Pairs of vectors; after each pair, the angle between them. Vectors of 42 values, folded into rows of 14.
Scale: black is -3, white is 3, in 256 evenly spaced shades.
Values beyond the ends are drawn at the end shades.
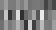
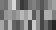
partly opposed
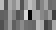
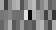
nearly parallel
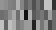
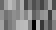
partly aligned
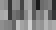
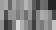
partly aligned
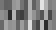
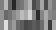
orthogonal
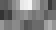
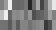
partly opposed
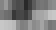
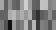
partly opposed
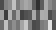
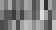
orthogonal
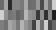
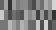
nearly parallel
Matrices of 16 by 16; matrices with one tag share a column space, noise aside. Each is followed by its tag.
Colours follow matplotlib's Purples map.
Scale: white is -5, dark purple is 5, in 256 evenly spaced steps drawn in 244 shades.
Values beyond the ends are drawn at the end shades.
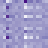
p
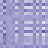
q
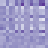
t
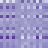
p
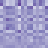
t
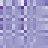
t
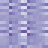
q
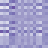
q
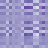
q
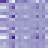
p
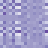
q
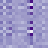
q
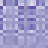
t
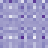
p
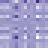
p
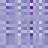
q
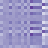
q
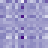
p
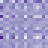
p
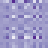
p
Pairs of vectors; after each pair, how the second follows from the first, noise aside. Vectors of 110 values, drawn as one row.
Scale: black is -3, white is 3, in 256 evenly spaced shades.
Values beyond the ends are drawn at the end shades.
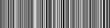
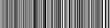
negated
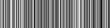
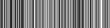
negated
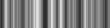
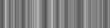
shrunk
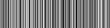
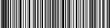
scaled up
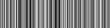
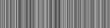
shrunk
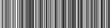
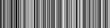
negated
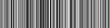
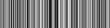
sign-scrambled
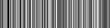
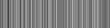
shrunk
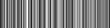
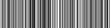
shuffled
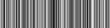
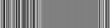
partly zeroed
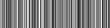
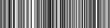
shuffled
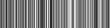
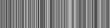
shrunk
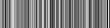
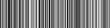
shuffled
